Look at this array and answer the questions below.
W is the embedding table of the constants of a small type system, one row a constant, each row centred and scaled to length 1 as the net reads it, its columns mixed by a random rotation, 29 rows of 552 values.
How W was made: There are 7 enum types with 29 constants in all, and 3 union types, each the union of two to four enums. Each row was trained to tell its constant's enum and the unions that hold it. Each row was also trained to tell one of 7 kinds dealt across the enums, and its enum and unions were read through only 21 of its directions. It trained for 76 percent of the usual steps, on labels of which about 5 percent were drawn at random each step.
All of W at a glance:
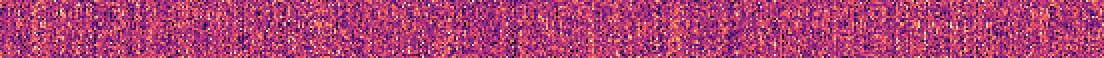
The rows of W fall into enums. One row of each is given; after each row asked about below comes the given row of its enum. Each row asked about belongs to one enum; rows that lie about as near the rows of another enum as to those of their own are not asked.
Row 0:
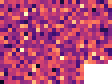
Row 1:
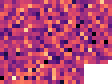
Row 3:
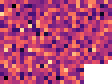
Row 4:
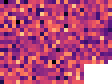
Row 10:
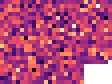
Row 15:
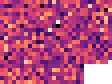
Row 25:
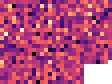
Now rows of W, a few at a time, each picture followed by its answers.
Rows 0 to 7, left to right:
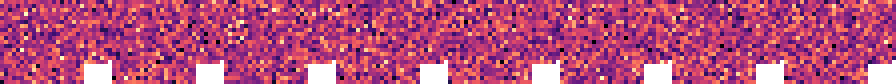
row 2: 25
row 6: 4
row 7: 4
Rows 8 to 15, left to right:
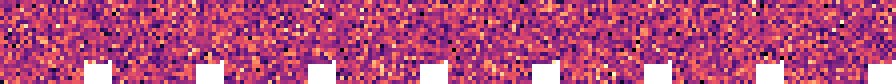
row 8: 0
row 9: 4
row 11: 1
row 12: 1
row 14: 4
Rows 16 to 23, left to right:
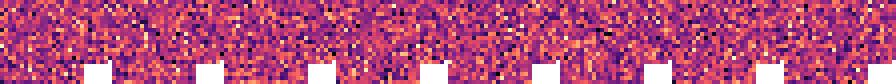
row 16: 10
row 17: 3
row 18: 15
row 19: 10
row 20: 10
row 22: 0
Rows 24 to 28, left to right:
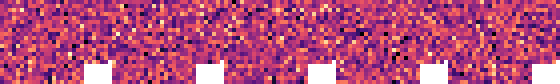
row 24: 10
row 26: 25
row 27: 0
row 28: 3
